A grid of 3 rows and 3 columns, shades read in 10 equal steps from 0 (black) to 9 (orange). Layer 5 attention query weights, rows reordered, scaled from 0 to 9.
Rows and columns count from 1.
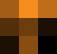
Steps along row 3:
up down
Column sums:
10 18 8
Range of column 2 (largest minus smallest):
5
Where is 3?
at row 2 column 1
